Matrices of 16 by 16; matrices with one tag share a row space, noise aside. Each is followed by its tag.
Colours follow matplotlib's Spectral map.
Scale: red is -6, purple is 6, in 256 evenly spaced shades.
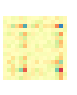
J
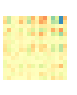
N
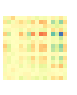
N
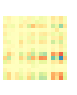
N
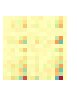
J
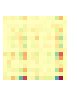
J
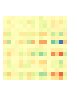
N
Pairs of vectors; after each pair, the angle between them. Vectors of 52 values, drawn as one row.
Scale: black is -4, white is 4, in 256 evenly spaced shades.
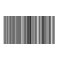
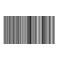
nearly parallel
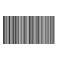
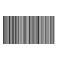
nearly parallel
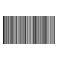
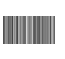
partly aligned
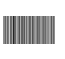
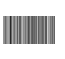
orthogonal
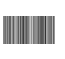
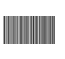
orthogonal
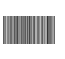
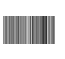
partly opposed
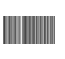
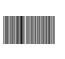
nearly opposite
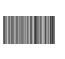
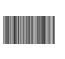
partly opposed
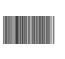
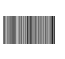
nearly opposite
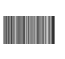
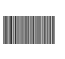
orthogonal
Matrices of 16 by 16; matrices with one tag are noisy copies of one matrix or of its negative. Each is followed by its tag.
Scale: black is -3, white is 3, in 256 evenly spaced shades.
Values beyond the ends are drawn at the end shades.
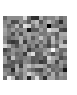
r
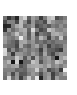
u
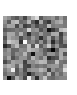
r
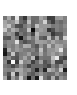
u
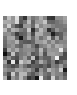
u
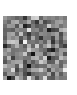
r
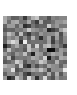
r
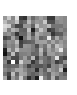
u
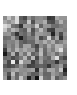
u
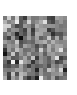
u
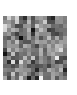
u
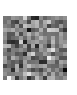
r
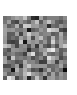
r
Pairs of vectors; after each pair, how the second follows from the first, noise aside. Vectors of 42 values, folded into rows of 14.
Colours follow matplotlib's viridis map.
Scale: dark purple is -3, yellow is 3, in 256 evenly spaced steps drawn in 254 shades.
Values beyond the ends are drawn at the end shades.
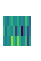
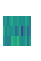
shrunk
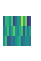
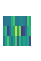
wrapped around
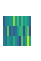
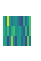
shuffled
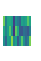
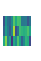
negated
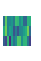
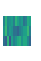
shrunk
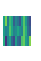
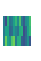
negated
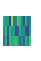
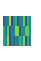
negated
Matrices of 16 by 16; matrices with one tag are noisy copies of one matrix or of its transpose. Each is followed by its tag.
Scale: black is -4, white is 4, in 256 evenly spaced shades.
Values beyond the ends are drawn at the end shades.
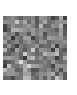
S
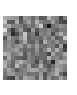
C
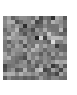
S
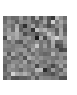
S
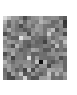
C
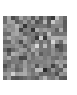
S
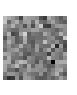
C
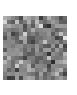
C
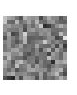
C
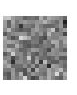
C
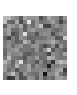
C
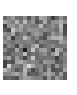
S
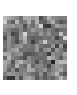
C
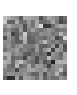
C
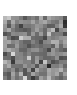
C
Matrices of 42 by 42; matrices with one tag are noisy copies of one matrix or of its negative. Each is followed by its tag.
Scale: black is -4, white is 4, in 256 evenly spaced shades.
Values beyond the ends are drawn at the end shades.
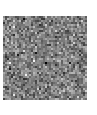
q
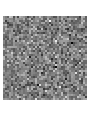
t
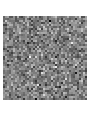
t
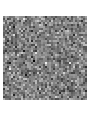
q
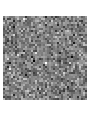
q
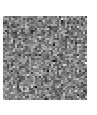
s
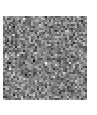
q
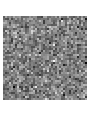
s
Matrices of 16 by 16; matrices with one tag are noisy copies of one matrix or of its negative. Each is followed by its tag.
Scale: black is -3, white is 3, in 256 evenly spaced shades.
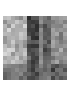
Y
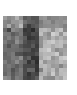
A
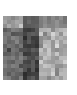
A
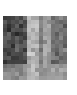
Y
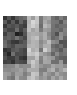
Y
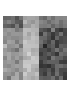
A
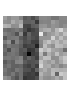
A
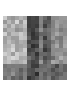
Y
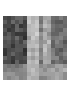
Y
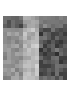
A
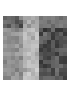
A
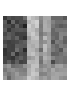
Y
